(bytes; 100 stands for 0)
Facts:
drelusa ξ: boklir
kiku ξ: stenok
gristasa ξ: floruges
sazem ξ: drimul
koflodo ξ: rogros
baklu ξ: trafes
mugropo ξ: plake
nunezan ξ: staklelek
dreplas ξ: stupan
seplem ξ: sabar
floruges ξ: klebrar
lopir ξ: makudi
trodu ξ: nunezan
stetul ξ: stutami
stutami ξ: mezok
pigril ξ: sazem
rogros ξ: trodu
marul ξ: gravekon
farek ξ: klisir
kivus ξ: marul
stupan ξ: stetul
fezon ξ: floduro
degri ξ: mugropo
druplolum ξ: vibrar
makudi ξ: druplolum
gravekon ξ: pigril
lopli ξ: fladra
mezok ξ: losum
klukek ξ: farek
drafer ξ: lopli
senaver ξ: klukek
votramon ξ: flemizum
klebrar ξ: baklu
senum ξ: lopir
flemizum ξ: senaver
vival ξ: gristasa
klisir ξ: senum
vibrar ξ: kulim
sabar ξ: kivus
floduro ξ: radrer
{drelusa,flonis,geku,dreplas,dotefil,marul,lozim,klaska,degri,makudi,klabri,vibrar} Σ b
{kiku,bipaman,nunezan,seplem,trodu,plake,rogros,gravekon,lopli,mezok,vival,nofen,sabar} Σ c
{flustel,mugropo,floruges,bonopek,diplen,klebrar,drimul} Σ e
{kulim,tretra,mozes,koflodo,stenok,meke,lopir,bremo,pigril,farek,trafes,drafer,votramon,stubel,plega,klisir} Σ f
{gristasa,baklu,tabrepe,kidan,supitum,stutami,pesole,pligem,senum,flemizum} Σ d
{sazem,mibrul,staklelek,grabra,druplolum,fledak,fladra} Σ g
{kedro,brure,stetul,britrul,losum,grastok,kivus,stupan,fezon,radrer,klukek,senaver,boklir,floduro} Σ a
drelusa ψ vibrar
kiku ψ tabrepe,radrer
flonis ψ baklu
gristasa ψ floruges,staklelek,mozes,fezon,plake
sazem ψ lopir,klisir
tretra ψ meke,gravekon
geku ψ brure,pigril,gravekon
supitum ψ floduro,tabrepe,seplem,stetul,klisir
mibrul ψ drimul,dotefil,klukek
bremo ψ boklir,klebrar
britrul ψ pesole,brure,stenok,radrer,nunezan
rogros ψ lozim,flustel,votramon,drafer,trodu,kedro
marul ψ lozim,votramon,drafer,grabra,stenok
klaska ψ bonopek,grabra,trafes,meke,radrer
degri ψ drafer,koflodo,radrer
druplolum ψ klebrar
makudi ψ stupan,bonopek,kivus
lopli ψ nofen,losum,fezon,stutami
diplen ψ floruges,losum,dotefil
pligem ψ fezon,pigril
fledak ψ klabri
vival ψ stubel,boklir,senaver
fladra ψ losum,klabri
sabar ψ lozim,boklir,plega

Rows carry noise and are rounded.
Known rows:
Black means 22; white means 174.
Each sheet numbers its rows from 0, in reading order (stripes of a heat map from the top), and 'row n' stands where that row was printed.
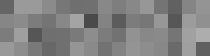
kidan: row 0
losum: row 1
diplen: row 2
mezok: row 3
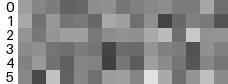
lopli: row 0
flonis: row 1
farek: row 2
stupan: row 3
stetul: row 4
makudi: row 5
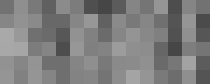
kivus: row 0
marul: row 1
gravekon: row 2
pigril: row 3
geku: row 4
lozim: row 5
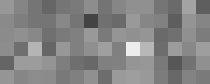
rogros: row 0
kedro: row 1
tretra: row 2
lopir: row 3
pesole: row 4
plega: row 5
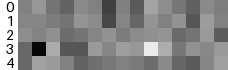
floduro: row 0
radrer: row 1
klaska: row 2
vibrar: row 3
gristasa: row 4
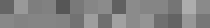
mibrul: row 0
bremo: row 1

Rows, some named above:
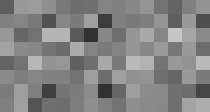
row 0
kidan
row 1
sabar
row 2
senaver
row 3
plake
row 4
senum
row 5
bremo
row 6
seplem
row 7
diplen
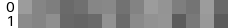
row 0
bipaman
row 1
degri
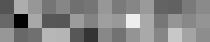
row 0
supitum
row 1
vibrar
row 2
senaver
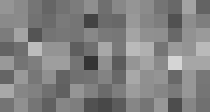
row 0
rogros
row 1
stupan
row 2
mugropo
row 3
senum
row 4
klukek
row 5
grabra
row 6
nofen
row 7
kivus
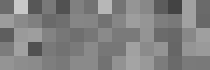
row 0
sazem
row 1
bipaman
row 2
pligem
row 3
mugropo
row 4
meke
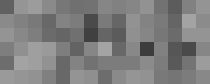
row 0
kidan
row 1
grastok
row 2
fezon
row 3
baklu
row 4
stutami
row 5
mozes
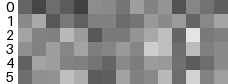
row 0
drelusa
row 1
floruges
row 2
votramon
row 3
klisir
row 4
tabrepe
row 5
flemizum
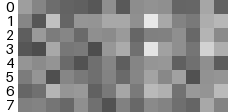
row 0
vival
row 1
kulim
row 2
fladra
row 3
druplolum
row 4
dreplas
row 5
klebrar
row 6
senum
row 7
britrul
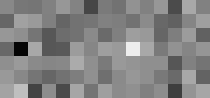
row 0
boklir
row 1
gristasa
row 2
kiku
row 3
vibrar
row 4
trafes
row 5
rogros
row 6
drimul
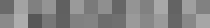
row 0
staklelek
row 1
floruges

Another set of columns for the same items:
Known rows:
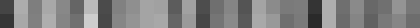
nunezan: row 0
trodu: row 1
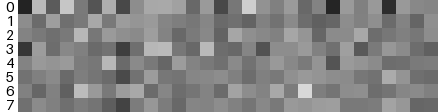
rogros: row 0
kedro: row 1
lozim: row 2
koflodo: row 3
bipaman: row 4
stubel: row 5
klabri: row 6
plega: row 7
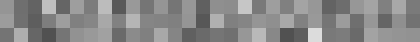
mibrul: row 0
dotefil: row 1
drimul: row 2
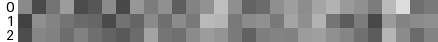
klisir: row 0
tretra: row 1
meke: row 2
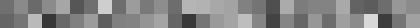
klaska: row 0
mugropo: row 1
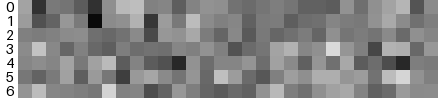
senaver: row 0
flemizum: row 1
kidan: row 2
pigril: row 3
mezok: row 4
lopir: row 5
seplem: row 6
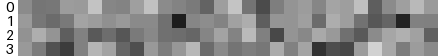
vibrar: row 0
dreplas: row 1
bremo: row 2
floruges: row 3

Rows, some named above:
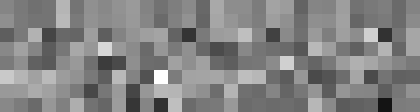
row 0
lozim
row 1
lozim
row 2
mugropo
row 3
kivus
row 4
trafes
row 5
lopli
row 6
pligem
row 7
stutami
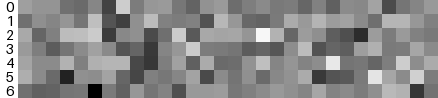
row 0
britrul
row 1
kulim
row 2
fladra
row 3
baklu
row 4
sazem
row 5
klebrar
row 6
votramon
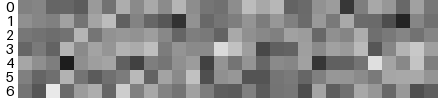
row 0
diplen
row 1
mezok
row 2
lozim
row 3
makudi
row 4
klebrar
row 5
senum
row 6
fezon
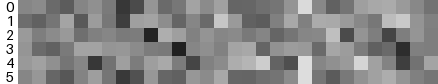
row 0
trafes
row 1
lopir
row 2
supitum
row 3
dreplas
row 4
degri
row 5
trafes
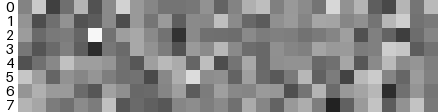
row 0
marul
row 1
klisir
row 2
losum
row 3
farek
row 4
staklelek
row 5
gristasa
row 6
kiku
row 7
vival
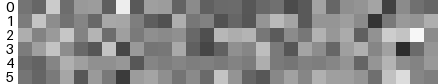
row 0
radrer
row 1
gravekon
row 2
druplolum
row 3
plake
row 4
grabra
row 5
lopir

